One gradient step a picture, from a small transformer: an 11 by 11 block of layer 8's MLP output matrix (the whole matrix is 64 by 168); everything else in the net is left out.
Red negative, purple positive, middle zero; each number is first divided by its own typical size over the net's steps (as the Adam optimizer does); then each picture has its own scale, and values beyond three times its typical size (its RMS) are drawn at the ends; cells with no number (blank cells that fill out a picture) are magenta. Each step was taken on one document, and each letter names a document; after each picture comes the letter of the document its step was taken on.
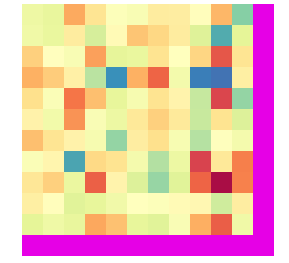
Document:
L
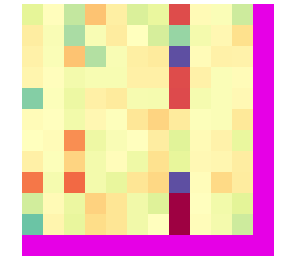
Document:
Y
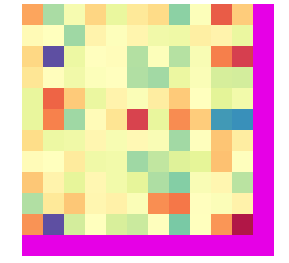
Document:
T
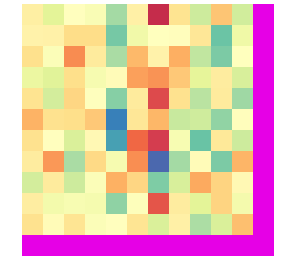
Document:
L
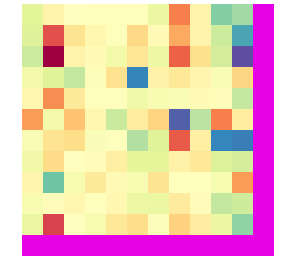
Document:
T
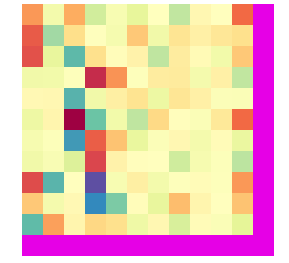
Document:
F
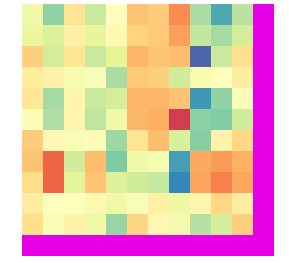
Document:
L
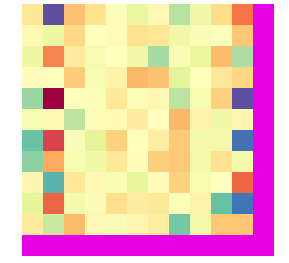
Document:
T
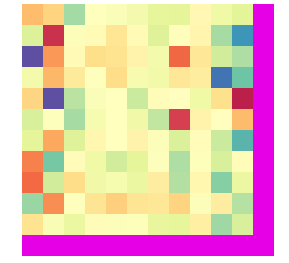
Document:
T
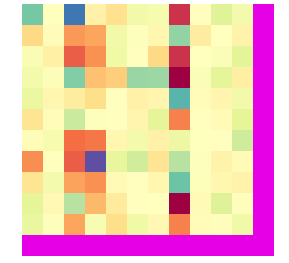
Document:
Y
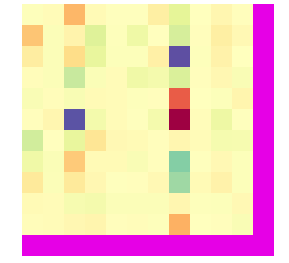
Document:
Y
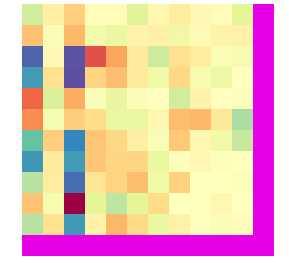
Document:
F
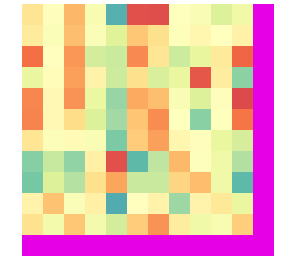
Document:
L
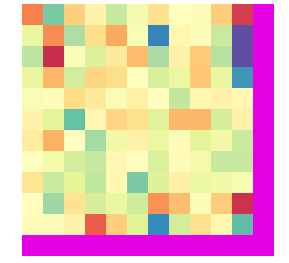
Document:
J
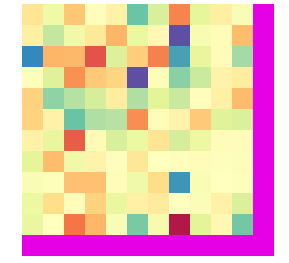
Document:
F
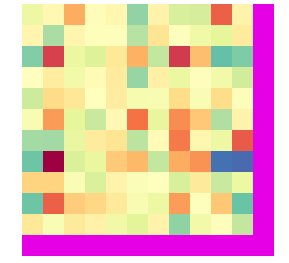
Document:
J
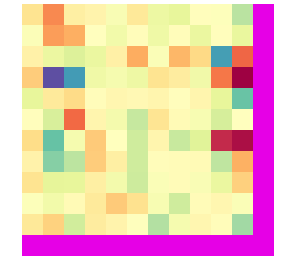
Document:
T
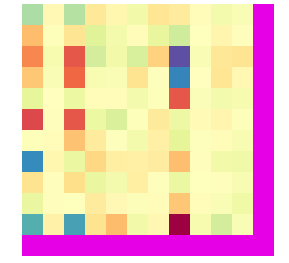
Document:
Y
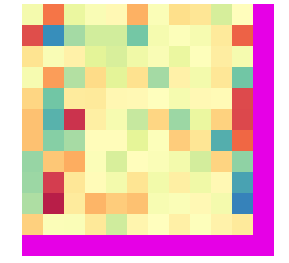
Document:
J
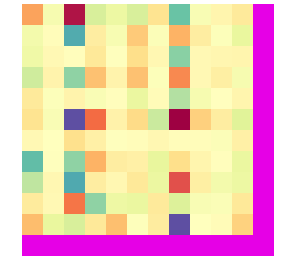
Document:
F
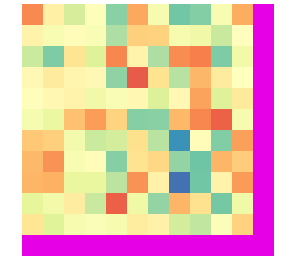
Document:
L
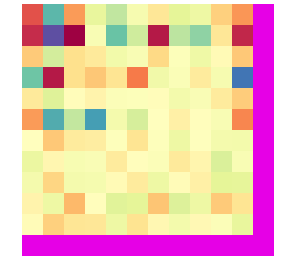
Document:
J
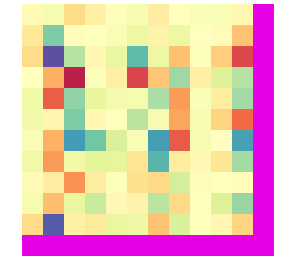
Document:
T
